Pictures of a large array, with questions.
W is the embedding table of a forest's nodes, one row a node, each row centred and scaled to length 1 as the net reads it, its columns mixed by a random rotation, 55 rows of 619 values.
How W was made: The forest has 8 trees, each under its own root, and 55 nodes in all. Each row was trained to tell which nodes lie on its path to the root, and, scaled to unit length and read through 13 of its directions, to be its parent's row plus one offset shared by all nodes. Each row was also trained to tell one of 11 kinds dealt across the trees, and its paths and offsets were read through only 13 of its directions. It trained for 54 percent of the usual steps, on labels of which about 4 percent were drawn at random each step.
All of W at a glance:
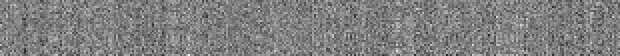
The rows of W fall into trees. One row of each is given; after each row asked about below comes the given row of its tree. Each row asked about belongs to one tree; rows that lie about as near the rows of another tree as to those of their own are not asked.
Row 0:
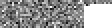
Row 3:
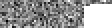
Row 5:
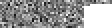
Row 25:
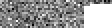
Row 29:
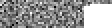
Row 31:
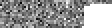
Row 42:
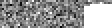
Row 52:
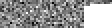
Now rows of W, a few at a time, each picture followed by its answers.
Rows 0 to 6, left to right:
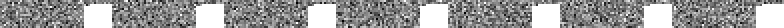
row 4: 52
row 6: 25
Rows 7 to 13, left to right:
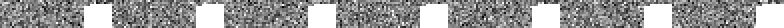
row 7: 52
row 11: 25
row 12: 52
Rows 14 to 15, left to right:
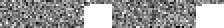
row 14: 29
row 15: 31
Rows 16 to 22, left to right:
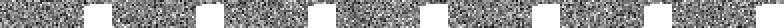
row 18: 3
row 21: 42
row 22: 5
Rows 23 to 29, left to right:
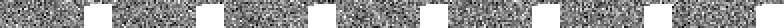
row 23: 3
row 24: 29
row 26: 25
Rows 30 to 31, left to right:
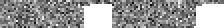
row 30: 25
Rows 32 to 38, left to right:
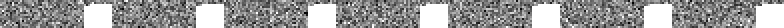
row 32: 0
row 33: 29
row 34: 31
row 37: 29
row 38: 25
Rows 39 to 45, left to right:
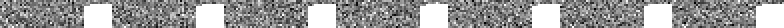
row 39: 29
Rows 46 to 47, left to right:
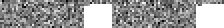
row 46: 42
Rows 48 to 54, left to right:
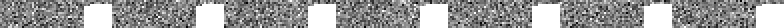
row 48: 3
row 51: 31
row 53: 25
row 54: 29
